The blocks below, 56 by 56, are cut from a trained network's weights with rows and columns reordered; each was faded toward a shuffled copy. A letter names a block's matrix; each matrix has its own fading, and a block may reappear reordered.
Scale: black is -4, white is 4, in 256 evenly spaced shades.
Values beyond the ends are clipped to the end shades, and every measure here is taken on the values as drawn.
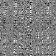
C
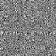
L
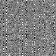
C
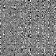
C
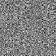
L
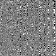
C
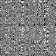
C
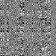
C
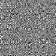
L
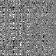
C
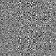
L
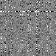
C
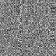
L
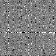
C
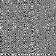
C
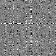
C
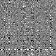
C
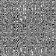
C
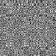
L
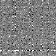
C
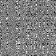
C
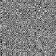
L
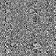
L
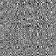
L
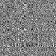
L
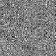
L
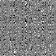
C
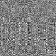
L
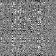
C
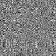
L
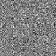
L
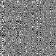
C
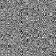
L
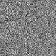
L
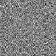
L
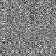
L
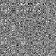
L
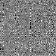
C
